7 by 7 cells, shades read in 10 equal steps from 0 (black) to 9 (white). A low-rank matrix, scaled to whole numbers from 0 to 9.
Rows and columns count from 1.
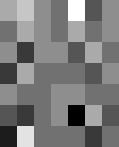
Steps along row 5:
down same up same down same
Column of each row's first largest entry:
5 2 6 2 1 6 2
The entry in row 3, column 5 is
3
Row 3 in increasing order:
2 3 4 5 5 5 6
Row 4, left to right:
2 6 4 4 4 3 5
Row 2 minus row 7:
3 -2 1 0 2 2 1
